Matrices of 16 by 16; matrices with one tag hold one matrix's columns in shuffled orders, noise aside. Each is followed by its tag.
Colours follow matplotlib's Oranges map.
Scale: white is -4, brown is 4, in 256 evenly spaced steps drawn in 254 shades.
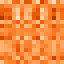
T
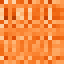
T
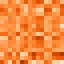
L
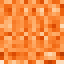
L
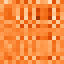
T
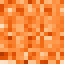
L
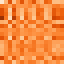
T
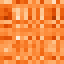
T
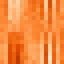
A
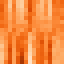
A
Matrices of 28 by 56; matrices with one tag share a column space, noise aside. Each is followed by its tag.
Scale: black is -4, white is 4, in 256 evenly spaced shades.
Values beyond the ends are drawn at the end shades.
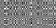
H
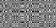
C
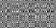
C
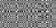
C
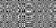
C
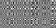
H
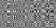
C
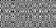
C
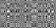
C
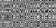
C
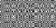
C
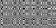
H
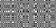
C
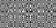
C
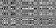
H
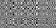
H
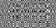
C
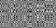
C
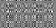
C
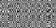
C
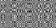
C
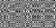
C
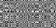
C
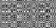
C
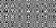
C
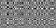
H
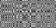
C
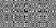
C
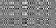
H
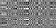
H
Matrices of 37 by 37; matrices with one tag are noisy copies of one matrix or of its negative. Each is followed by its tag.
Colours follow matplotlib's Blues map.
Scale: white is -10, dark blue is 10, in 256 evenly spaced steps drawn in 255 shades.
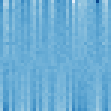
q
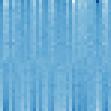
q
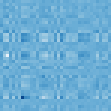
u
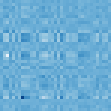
u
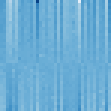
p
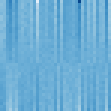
p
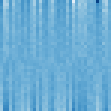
q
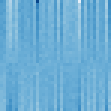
p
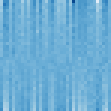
q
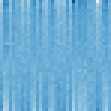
q
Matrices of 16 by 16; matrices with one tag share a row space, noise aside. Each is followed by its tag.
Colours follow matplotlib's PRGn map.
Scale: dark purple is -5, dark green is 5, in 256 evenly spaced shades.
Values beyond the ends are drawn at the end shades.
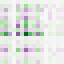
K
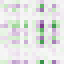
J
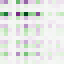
K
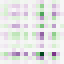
J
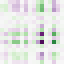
J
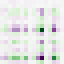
J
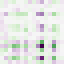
J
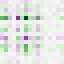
K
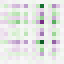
J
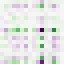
J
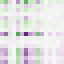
K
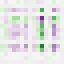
J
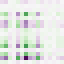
K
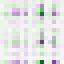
J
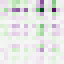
J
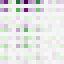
K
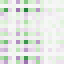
K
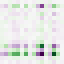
J
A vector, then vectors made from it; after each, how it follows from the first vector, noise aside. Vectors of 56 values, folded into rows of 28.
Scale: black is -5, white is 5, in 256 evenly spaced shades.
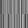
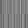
shrunk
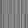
shrunk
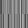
copied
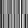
scaled up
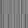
shrunk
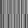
copied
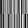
scaled up
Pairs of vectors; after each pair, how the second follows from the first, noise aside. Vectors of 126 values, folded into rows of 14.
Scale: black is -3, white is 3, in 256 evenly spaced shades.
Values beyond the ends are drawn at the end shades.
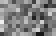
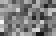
copied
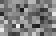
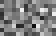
sign-scrambled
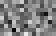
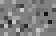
partly zeroed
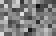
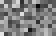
copied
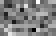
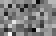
sign-scrambled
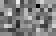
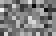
shuffled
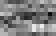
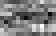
copied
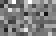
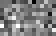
wrapped around
